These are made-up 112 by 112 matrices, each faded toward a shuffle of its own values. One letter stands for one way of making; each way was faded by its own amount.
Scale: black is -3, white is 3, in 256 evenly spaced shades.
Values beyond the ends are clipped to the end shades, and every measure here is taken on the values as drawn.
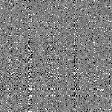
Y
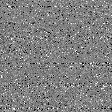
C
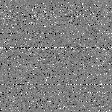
C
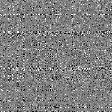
Y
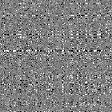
Y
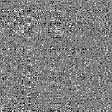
Y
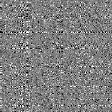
Y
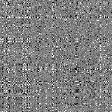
Y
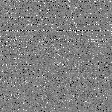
C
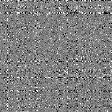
Y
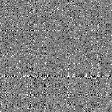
Y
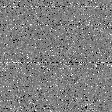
C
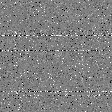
C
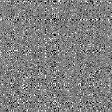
Y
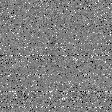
C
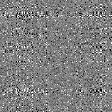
Y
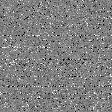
C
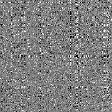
Y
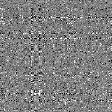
Y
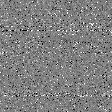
C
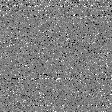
C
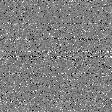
C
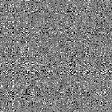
Y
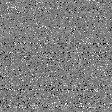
C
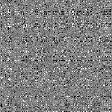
Y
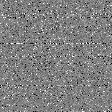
C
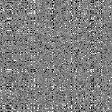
Y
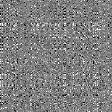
Y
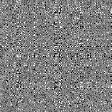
Y
